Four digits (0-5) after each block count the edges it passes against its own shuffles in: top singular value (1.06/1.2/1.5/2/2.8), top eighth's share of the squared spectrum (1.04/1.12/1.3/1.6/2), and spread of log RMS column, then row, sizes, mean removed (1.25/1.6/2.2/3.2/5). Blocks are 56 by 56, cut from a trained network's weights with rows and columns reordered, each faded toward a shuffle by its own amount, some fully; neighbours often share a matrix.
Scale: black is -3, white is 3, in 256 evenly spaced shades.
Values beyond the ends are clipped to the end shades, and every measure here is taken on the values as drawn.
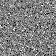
0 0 0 0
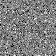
2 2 0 0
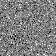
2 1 0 0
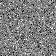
0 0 0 0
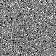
1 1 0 0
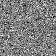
0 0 0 0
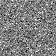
0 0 0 0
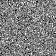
0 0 0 0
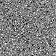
0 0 0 0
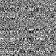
4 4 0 3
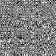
3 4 2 2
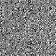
3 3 2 1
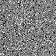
2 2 0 0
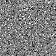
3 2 0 1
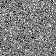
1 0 0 0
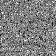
1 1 0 0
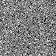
1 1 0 0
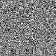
3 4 2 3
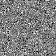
2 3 1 1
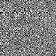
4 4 2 2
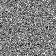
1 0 0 0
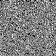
2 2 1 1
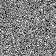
1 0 0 0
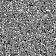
1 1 0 0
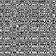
4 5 1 4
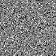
2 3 1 0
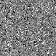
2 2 1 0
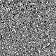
1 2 1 0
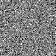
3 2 1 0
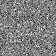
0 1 0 0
